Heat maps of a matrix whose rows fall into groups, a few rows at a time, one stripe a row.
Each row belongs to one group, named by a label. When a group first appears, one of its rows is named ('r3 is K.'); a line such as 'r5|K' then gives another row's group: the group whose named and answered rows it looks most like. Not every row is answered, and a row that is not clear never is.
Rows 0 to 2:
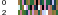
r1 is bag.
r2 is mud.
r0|bag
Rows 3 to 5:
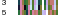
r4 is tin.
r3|tin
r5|mud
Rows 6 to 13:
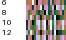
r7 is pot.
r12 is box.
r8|bag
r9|box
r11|tin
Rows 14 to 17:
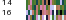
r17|tin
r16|box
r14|bag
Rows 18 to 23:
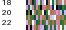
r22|bag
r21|mud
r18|tin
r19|box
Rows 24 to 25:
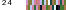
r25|box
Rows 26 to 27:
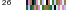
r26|tin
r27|pot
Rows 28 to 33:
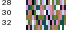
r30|tin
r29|pot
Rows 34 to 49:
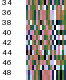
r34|bag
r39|pot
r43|pot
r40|box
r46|mud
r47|pot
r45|bag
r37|mud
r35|tin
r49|box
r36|mud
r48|box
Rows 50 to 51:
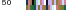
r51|mud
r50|tin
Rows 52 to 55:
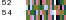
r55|box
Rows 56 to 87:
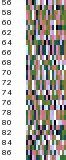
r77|pot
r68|pot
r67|tin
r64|bag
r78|mud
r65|bag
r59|bag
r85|mud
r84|tin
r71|tin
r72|bag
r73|bag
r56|tin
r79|mud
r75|bag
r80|pot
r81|bag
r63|tin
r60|mud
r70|tin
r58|bag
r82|box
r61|box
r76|pot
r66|bag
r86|pot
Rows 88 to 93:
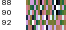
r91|tin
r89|pot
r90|box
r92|bag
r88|box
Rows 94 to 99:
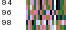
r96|bag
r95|box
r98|tin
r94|box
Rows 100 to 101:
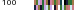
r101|tin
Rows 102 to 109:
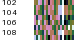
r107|pot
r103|mud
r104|mud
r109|box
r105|box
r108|mud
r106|box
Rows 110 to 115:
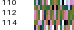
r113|bag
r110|pot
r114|box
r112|bag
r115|tin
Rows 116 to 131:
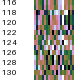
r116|mud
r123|mud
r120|box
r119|box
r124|pot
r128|bag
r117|mud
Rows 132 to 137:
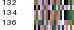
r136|mud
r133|pot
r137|pot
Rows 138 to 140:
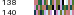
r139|bag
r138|pot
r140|tin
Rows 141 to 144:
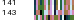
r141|tin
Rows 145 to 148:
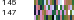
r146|tin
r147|pot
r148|bag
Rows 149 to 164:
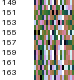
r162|pot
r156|tin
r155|pot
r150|pot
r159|tin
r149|tin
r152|mud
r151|bag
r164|tin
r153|bag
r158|mud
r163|mud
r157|box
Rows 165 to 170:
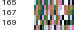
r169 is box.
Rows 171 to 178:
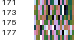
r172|box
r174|bag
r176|tin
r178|bag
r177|pot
